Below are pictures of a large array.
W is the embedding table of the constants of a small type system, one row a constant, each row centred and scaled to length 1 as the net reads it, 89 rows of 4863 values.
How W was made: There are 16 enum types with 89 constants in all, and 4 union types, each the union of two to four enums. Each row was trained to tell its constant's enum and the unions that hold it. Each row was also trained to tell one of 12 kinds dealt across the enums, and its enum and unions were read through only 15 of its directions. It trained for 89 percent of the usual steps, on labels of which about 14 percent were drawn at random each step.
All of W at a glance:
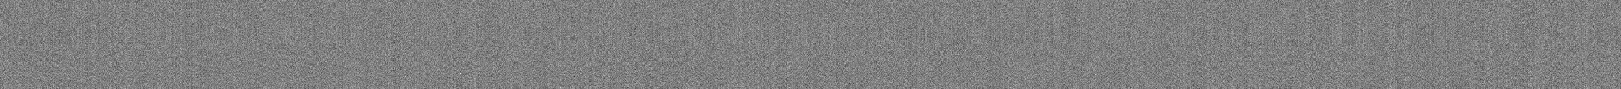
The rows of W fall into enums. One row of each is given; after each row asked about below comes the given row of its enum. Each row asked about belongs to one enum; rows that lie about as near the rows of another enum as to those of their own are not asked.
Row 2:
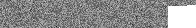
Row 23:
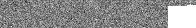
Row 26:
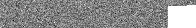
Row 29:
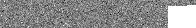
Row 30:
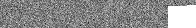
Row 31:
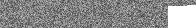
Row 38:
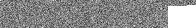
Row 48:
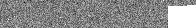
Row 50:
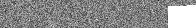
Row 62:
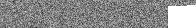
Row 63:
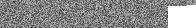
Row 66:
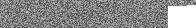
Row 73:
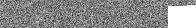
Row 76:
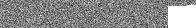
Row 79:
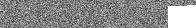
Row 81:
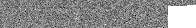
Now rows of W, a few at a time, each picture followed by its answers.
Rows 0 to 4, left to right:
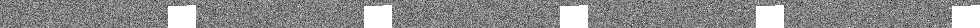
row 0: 30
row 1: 62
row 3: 26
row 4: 26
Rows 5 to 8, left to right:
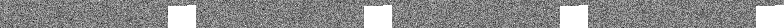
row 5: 29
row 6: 48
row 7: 26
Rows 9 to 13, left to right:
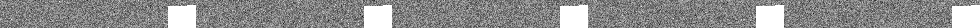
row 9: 38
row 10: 30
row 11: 23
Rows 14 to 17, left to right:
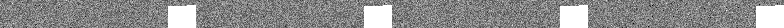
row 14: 48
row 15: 63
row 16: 31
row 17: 50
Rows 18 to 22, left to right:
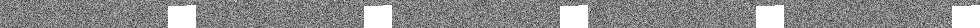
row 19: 73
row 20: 62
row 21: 76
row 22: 66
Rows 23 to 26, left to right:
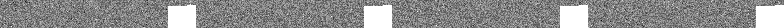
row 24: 63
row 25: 76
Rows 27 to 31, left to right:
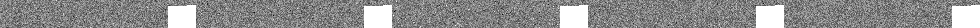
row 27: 30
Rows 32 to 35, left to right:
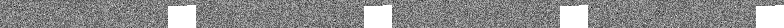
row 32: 30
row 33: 63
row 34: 31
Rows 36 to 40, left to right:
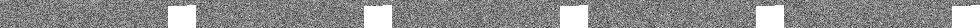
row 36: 76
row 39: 30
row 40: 26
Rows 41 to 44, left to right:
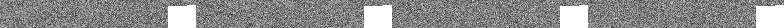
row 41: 31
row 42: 23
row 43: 81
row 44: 48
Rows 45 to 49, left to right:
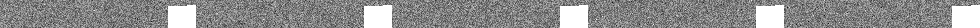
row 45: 48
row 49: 2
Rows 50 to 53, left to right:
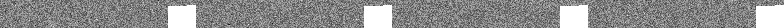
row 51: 66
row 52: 66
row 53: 76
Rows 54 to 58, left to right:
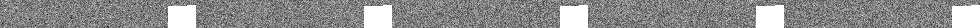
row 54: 50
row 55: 23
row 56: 63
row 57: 31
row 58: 76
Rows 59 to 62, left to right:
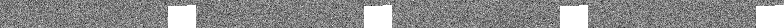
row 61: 29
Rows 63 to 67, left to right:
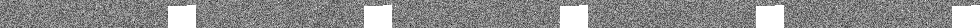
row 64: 73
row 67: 38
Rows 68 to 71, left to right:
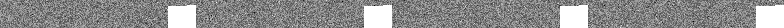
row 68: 62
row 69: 73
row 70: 76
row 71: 23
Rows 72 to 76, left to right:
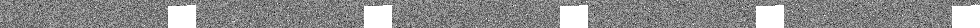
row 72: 62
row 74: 29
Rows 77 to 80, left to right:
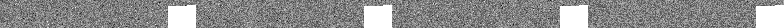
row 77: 48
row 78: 50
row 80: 31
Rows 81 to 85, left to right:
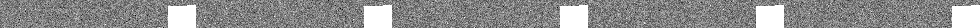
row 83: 50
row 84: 62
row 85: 30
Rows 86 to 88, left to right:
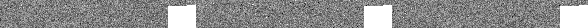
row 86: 31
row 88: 29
